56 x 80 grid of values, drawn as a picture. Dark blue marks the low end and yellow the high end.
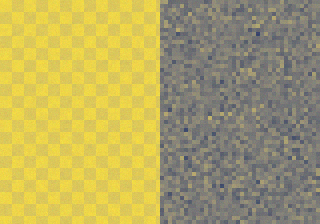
It is made of 1 by 2 panels. Panel 1,1: very high, checkered, faint in contrast. Panel 1,2: middling, fine-grained.
